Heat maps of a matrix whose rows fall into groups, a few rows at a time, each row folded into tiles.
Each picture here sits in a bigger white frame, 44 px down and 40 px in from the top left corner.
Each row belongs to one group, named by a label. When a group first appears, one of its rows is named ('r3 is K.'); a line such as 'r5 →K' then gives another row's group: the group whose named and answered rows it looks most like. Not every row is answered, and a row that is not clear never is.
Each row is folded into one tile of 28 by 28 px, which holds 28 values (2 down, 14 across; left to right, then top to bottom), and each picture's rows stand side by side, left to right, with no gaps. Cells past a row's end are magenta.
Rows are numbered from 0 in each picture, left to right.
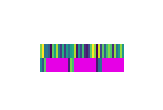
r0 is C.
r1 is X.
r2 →X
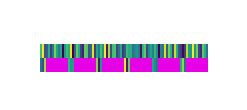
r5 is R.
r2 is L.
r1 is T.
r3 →L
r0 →C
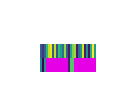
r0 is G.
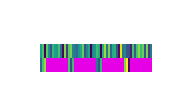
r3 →R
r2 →T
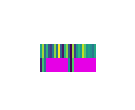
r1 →G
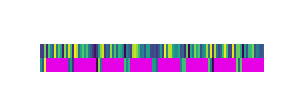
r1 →T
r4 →R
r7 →C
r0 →G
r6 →T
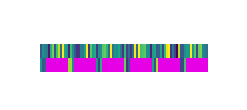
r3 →G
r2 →G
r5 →G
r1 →R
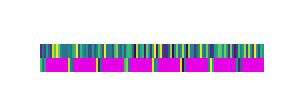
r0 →R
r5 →L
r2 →L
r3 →R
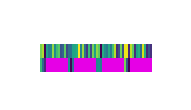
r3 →T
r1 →G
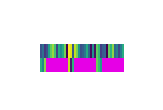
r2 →C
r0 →G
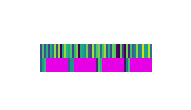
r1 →T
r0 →X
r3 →X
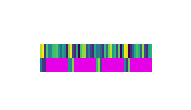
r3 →C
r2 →R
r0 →T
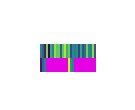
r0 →X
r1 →L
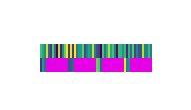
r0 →X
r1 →X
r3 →L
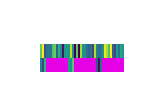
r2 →G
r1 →C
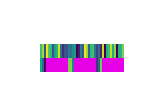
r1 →R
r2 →X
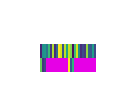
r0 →L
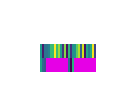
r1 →G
